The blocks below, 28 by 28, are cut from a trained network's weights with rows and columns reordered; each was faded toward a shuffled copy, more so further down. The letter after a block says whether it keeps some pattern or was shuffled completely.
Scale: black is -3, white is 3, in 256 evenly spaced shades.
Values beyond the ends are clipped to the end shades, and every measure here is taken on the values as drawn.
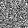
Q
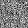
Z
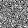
Q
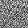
Z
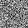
Q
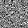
Z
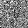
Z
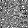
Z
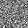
Q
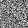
Q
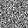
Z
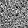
Z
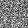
Q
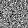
Q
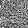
Q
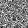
Q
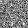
Z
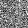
Z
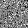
Q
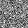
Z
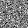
Q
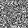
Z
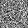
Q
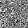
Z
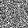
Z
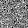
Q
